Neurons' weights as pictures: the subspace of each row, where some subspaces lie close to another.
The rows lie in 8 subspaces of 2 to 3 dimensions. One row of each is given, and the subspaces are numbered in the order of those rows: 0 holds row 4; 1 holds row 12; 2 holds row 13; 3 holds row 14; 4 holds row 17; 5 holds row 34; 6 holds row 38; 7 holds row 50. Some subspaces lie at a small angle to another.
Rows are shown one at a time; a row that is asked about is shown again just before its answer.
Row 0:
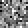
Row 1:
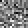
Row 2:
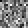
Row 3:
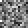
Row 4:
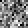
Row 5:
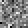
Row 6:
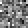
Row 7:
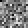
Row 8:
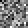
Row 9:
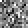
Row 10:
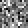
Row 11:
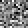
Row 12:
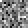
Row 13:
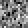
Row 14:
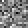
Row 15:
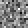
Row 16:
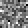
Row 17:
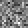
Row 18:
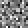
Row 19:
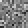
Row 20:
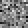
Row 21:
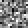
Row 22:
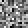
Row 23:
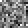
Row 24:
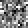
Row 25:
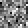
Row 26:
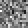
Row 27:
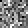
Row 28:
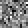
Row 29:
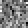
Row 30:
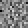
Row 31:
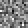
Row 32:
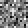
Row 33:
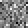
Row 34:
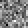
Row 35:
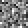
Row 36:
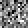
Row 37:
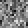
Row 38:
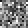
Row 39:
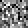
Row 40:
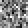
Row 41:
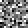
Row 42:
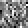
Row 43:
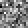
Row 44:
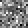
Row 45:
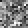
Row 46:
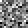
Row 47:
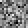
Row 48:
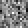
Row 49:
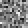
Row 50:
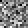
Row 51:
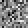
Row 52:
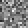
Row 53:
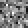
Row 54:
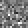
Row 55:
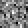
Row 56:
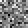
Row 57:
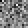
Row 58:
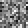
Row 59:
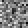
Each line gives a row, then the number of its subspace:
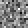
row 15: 4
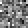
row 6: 2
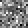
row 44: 6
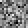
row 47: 6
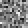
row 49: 2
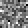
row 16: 2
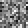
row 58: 6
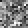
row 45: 7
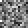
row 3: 7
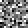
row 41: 7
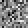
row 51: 2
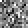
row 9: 6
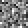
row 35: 3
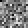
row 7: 4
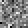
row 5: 3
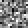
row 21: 3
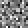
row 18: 4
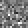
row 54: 4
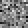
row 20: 2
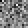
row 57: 0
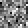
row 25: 6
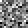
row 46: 7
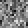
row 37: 0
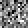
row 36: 2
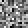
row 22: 3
